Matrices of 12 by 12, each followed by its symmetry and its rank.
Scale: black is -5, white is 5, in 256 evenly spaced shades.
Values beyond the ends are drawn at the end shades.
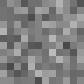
neither, full rank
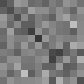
symmetric, full rank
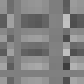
neither, rank one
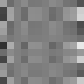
neither, rank one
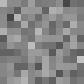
neither, full rank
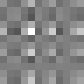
symmetric, rank one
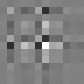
symmetric, rank one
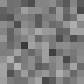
neither, full rank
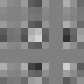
symmetric, rank one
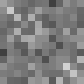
symmetric, full rank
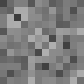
symmetric, full rank
